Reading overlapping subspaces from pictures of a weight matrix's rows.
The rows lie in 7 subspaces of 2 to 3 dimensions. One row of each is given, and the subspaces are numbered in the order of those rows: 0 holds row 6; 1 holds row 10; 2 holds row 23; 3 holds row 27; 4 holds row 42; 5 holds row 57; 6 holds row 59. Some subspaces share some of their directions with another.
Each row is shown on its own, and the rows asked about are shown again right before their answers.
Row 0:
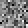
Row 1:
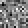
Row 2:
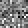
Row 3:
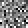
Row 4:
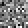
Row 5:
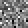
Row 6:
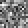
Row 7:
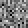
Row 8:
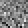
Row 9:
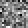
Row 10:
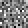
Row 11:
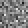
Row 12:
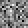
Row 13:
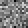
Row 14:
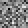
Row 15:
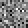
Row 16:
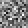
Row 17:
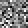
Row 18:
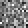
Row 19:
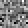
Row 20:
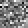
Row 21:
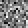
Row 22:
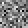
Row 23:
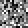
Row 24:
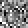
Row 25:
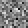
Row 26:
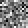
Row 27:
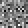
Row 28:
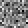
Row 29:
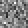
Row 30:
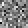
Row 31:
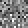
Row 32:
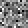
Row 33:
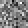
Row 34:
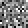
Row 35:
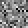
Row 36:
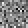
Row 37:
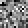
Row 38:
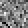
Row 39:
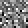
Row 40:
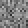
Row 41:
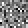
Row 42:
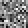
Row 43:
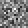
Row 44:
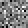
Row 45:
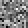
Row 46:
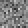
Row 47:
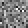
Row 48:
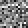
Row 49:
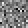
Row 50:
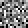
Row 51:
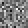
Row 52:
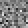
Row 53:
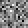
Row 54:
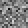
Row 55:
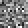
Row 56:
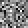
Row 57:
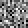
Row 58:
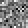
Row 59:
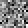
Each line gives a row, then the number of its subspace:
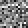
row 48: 0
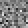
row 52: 1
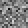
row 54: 1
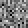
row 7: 5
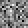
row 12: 6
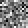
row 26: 0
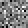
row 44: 1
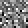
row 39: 1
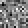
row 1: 0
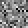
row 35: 2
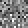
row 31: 1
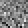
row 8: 3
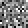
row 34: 3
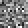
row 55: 3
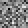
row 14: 1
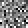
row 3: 4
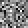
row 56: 6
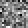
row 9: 4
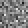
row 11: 0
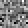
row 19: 4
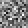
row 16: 2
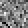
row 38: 3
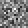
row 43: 2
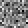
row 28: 4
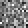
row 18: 6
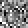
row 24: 3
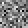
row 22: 2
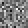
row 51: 6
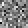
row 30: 2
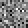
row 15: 5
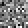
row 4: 3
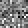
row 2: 1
